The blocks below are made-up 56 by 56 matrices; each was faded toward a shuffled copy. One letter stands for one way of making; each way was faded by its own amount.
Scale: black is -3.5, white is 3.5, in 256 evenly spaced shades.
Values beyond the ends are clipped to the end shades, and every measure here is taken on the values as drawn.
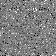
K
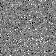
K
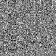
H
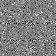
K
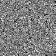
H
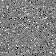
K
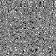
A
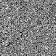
H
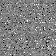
K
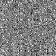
A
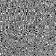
A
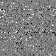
K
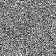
H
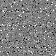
K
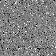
K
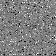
K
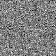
H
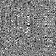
A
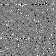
K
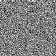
H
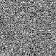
H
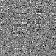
A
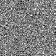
H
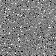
K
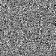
H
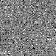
A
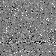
K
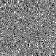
A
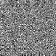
A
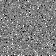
K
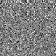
A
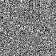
H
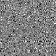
A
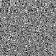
A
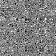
A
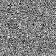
H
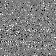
K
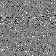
K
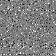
K
